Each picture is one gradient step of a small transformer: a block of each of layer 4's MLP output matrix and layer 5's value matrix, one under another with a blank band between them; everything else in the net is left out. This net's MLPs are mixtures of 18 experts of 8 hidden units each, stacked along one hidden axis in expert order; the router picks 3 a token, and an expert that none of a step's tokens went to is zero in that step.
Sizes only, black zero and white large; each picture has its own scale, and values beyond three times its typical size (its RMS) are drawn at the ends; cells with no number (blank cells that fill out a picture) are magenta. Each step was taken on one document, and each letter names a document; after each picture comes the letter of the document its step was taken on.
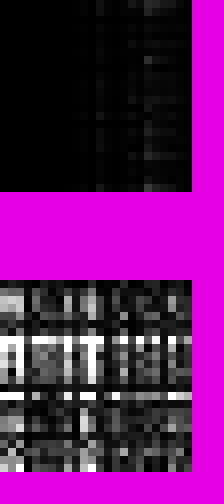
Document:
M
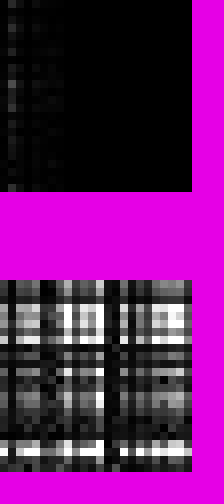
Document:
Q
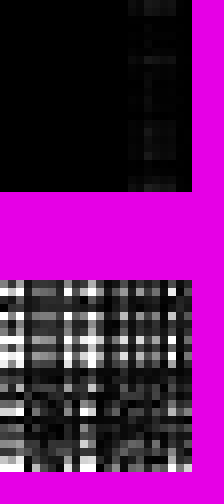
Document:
M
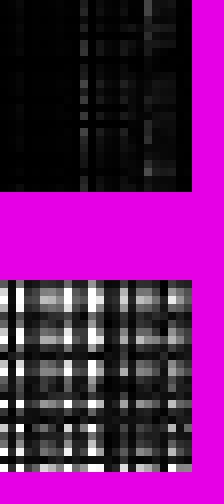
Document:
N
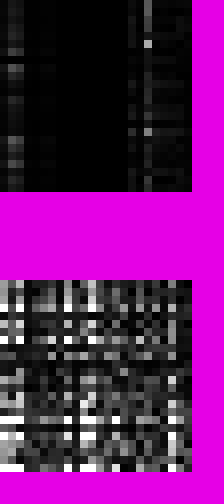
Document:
M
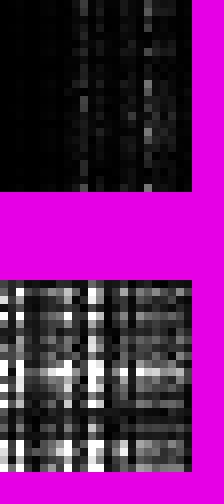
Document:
N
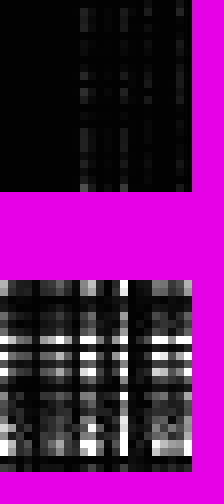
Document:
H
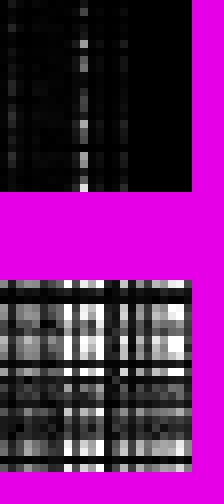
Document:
Q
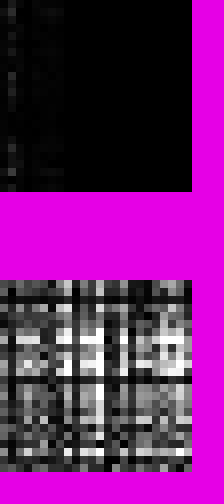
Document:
Q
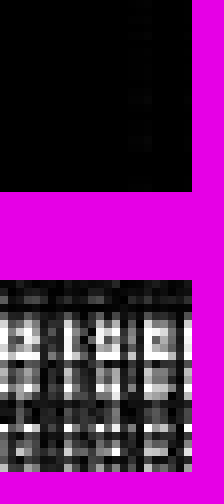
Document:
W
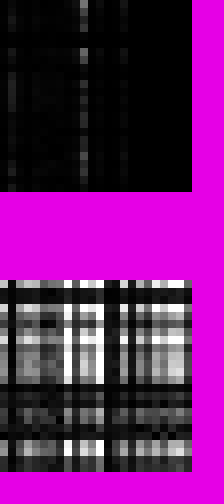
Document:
Q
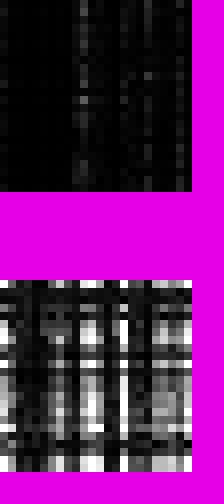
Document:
H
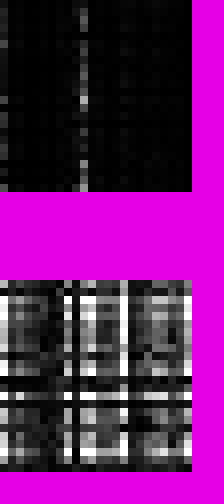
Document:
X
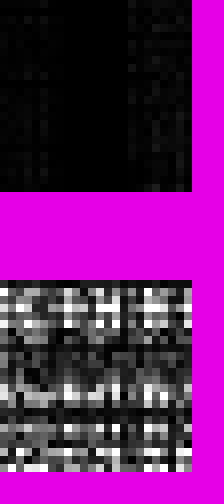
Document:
W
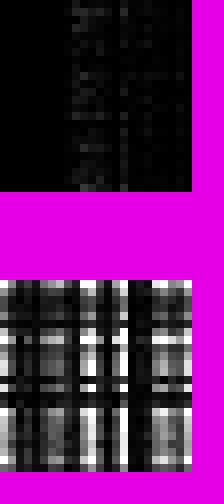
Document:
H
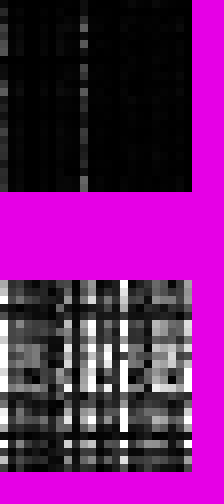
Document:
X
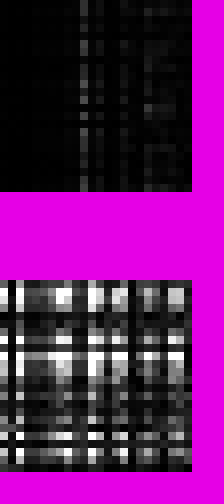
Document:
N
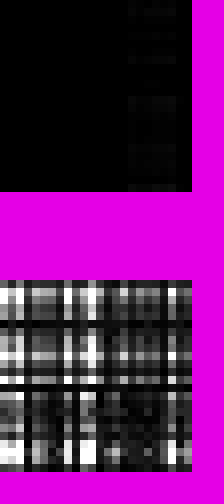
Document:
M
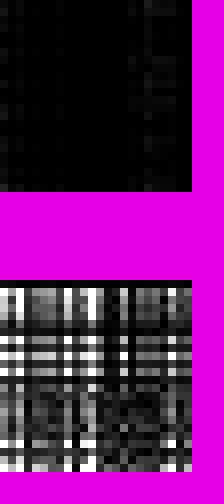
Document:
M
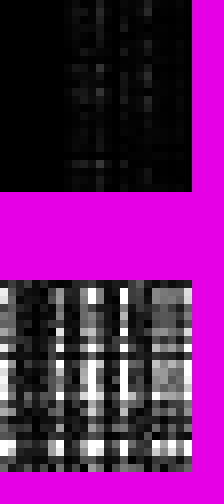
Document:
H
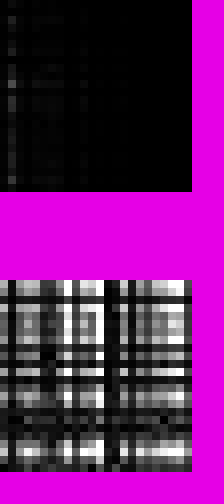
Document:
Q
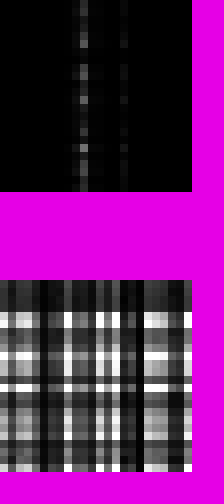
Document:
W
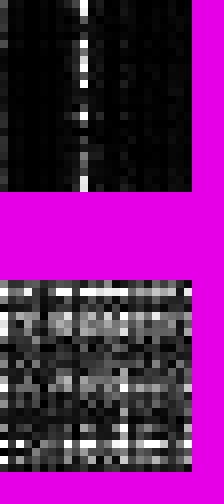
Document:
X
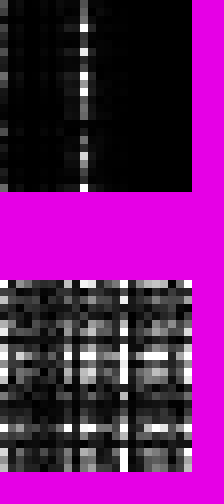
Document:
X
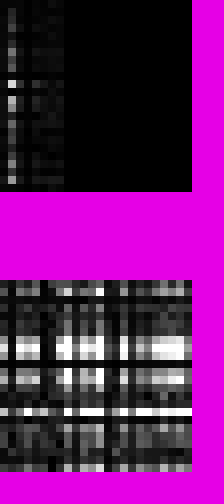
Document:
Q
